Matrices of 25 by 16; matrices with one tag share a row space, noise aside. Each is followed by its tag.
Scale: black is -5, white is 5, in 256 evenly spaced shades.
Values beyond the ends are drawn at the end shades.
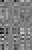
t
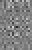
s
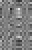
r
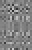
s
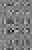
s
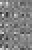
t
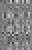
s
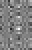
r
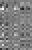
t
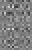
s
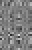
r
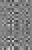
s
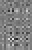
s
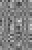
r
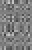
s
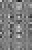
r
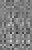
s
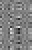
r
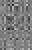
s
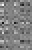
t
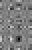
r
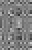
r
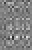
s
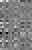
t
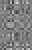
s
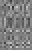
s
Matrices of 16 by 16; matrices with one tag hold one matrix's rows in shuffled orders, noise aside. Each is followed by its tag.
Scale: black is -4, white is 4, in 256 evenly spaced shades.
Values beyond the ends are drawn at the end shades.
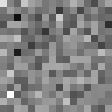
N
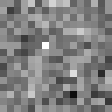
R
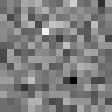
R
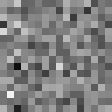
N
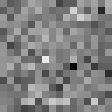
R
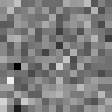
N
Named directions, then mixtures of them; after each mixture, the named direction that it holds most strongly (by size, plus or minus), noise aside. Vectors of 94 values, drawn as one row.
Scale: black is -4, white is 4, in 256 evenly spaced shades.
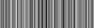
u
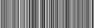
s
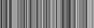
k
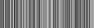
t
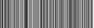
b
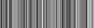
k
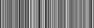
s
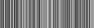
t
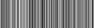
s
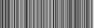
b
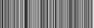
b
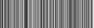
b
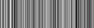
k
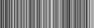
t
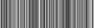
s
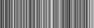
t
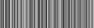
u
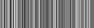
t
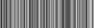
k
